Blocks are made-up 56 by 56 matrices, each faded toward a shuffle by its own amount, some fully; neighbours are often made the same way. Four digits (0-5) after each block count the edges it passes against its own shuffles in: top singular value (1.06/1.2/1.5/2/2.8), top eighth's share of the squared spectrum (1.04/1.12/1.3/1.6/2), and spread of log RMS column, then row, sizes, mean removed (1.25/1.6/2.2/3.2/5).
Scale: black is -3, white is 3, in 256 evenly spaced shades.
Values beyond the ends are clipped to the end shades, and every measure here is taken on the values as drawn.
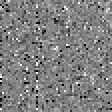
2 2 1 0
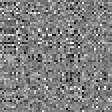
4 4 2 3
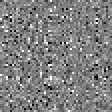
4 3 2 2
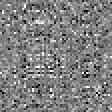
4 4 2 2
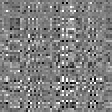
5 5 3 4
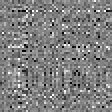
4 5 3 3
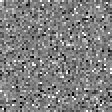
2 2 0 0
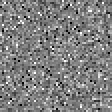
1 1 0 0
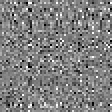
4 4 3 2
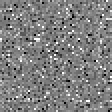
2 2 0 0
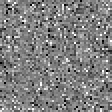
3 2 1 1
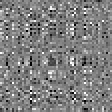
4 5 3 3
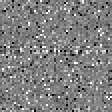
3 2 0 1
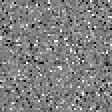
2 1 0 0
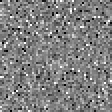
2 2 0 0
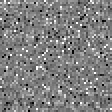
2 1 0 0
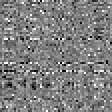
4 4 1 2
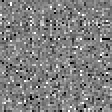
3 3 1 1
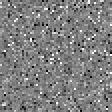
0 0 0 0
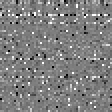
4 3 0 2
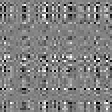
5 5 4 4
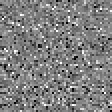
3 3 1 1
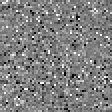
2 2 0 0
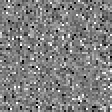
3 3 0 1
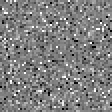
2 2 0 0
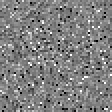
1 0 0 0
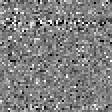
2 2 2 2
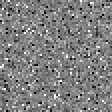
0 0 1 0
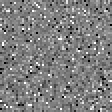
0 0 0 0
